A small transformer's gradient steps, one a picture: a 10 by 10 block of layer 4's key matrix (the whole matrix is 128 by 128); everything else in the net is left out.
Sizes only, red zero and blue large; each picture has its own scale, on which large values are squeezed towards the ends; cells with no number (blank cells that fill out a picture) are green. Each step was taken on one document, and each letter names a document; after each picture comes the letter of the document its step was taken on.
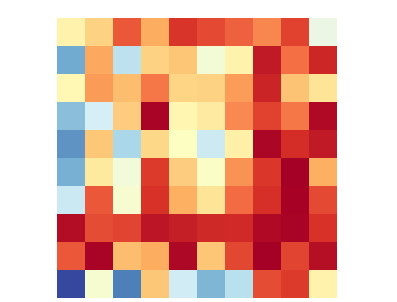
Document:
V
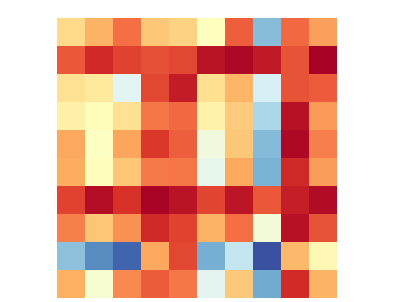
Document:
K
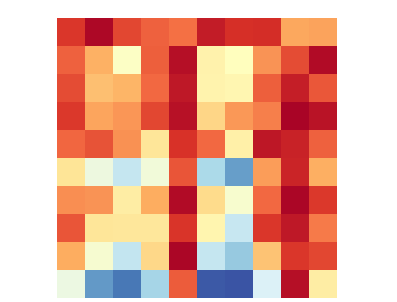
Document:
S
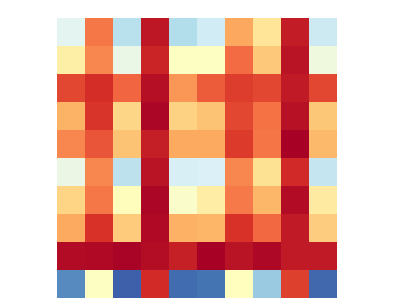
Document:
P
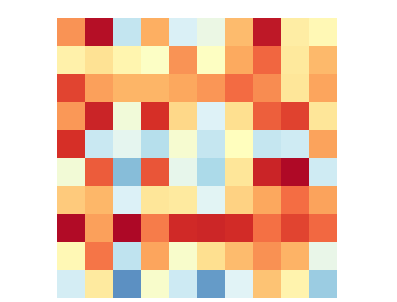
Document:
V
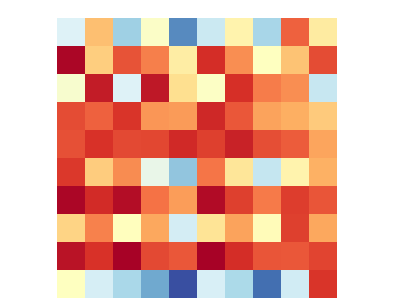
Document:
P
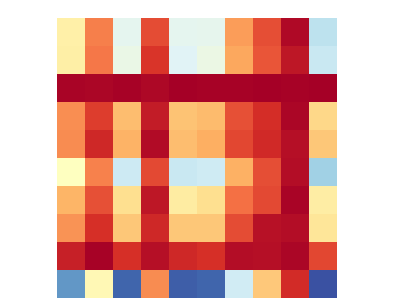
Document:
P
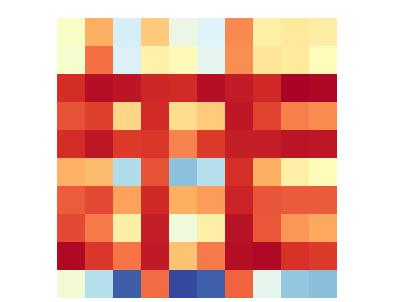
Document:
P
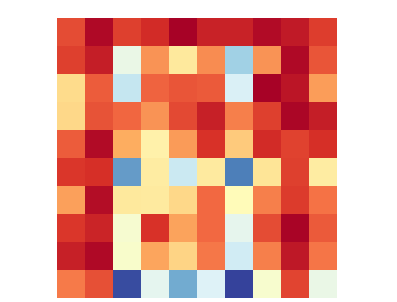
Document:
S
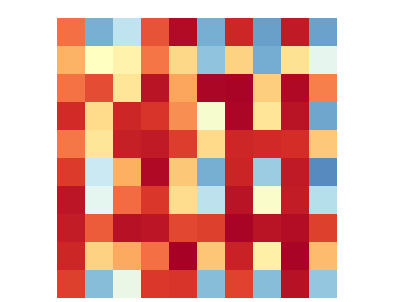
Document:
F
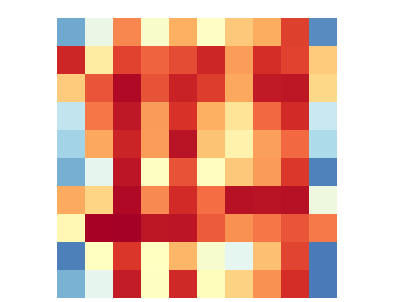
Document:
K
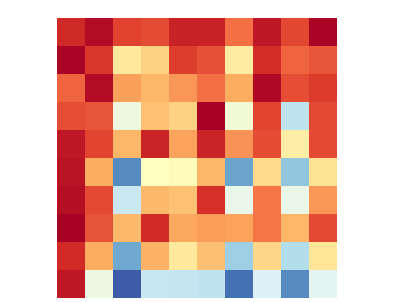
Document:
S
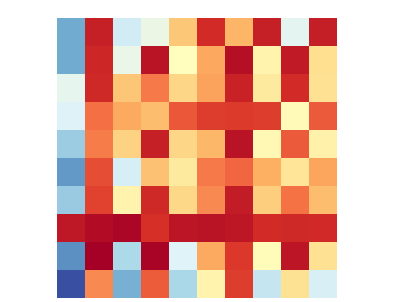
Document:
V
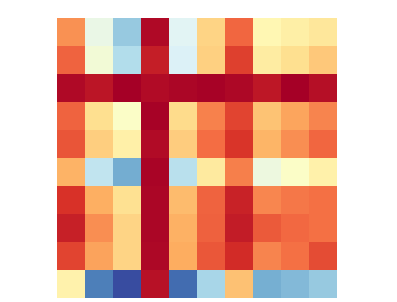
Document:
P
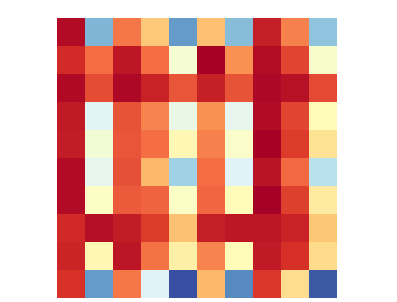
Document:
P
